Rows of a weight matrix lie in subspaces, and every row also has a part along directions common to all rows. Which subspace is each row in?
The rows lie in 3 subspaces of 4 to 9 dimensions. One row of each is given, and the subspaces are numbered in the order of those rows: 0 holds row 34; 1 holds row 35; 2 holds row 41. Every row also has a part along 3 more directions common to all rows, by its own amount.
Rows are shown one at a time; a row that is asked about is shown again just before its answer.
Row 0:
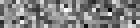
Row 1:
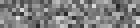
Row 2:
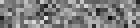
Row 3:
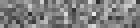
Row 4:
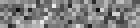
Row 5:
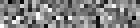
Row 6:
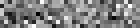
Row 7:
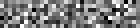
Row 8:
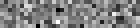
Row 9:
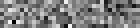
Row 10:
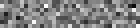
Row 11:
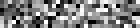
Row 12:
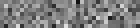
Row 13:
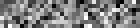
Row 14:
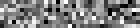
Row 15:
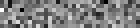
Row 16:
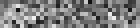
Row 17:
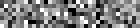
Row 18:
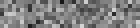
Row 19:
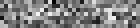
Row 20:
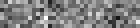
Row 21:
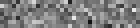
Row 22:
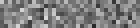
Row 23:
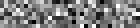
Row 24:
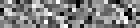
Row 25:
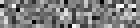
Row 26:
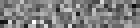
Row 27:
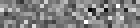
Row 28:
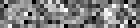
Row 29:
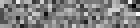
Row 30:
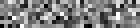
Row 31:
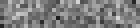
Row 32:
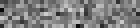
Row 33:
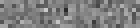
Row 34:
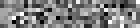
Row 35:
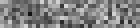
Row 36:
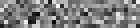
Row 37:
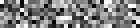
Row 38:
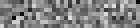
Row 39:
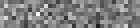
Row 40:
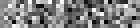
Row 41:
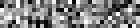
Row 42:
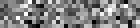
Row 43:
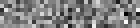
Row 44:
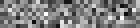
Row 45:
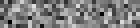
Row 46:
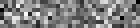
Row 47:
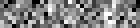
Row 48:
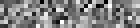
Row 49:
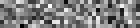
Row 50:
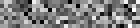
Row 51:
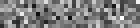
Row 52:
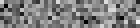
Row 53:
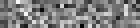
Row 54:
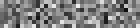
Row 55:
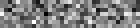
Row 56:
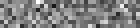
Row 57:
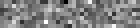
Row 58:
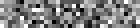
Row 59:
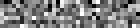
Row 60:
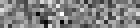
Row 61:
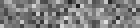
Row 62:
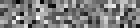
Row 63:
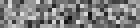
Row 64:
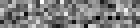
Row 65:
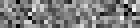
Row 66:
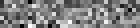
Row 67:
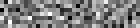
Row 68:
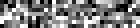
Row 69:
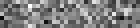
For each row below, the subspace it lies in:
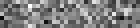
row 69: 2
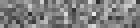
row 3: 2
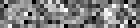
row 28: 1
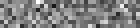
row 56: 0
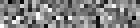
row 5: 0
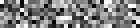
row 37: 2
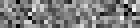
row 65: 1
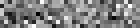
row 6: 2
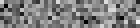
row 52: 2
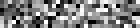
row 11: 1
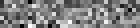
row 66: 1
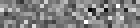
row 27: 0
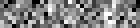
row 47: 1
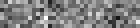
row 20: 1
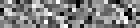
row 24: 1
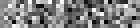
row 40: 1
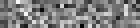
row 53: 1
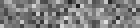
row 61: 1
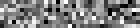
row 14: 2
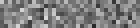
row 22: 1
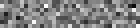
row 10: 2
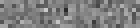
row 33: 1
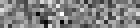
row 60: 1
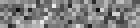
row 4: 0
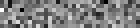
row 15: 1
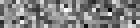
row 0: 2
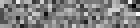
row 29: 2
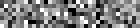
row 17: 2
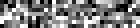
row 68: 2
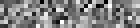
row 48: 1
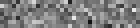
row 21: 2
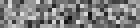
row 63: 1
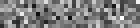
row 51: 0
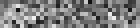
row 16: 2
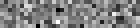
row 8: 2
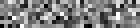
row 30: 0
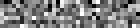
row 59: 2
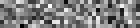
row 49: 2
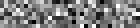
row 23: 2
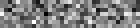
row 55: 1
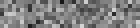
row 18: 2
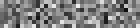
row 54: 0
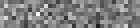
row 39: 0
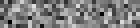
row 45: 1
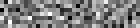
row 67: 1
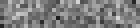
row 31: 0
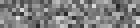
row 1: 2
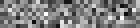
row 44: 1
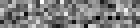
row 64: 2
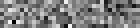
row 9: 2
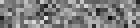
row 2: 1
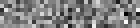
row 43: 1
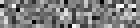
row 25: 2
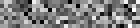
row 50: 1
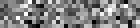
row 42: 1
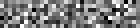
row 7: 0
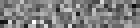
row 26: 2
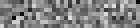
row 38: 0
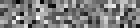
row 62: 0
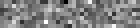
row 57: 2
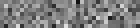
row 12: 0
